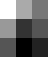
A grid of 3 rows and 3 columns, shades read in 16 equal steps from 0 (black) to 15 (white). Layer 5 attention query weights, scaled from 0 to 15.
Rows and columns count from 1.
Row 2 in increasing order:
3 5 9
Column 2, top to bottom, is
10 3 0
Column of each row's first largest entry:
1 1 1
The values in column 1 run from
5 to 15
